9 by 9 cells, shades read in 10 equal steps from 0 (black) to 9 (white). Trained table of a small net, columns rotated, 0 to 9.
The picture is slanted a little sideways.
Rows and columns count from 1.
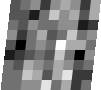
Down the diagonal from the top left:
3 3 5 6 4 7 5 2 4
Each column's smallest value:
1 0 1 2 3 4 4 0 2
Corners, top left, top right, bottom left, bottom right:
3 6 4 4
